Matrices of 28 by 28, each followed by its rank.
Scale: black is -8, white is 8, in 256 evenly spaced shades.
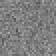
full rank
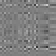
two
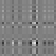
one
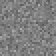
full rank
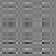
one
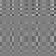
one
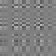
one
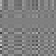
one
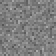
full rank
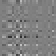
two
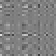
two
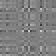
two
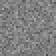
full rank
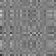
two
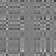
two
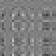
two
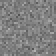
full rank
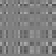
one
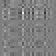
two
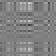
one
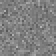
full rank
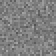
full rank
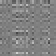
two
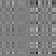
one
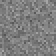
full rank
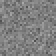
full rank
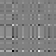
one
